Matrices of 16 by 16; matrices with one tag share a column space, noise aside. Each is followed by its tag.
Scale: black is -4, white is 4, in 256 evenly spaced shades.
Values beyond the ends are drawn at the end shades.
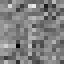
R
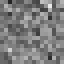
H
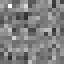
H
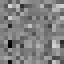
R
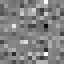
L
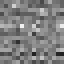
L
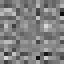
L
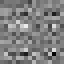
L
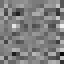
L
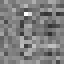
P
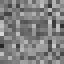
P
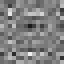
L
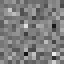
L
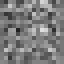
H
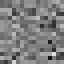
L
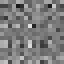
R
